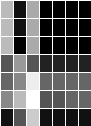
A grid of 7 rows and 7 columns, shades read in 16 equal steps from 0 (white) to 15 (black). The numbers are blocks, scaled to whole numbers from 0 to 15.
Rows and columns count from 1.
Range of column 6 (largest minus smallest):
6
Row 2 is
4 14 5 15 15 15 15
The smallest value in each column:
4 4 0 9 9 9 9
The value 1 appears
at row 5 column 3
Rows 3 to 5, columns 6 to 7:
15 15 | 13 13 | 9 9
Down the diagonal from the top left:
4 14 5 13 9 9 14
